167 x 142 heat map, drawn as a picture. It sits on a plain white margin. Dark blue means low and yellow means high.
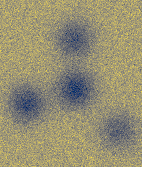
There are no regular stripes. There is no seam. There are four dips. The ninth with the lowest average is the centre. On average the colour sits 60% of the way up the scale.
